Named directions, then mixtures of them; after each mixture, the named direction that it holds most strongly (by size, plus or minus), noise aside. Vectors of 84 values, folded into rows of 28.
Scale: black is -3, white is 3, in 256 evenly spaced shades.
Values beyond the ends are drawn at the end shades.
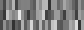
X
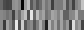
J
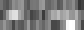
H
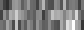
H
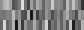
J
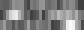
H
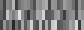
X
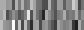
X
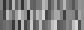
X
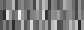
X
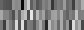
J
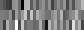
J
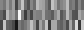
X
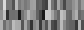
X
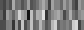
X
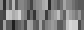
X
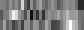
H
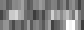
H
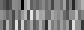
J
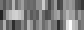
H
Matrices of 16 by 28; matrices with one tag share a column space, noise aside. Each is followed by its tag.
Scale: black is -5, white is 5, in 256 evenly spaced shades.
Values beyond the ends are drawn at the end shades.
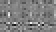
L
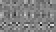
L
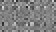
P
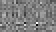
L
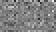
P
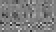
L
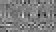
L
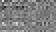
P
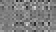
P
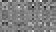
P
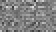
P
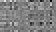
P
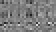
L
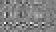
L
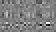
L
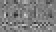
L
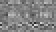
L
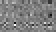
L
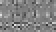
L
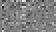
P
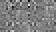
P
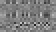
L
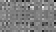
P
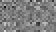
P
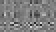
L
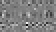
L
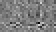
L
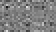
P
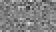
P
